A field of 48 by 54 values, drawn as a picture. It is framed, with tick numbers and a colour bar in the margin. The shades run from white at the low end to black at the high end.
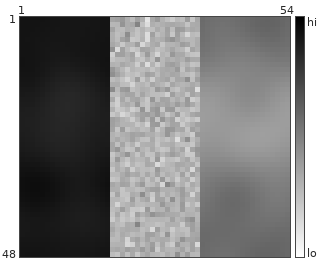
It is made of 1 by 3 panels. Panel 1,1: very high, smooth, faint in contrast. Panel 1,2: low, fine-grained. Panel 1,3: middling, smooth.
